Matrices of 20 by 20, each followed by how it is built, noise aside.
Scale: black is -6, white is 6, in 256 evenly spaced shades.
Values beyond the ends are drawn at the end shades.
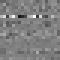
uneven rows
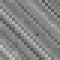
Toeplitz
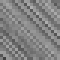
Toeplitz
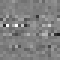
uneven rows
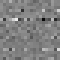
uneven rows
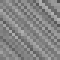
Toeplitz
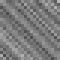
Toeplitz
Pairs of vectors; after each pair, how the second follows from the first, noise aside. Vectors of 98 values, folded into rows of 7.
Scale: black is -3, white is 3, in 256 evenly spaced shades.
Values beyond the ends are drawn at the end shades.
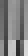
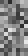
shuffled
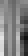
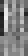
wrapped around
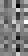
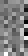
wrapped around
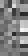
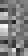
reversed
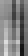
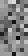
shuffled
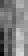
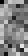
shuffled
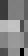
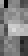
reversed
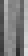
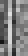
wrapped around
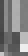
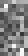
shuffled
